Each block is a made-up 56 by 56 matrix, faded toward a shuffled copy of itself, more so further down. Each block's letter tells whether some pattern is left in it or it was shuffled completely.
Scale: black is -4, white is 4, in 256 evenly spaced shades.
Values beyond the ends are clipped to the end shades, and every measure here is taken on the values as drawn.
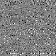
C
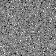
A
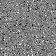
A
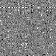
C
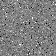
A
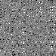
C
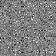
C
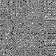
C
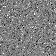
A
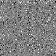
C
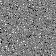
A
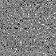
C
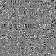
C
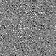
C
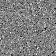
A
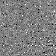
C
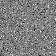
A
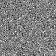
C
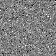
A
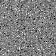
A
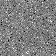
A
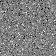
A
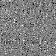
C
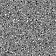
A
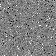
A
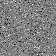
A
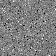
A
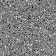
A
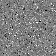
A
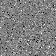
A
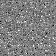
C
